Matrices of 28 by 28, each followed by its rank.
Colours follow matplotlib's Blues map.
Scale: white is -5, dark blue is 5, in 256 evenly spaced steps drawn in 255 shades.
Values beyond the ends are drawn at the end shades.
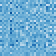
five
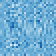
five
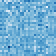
five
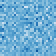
five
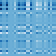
one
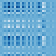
one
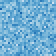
full rank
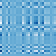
one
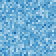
full rank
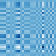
one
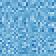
five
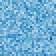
full rank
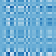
one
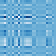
one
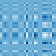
one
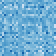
five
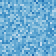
full rank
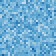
full rank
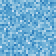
full rank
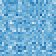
five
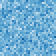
full rank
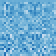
five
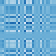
one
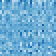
five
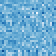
five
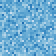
full rank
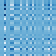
one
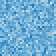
full rank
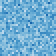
full rank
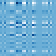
one
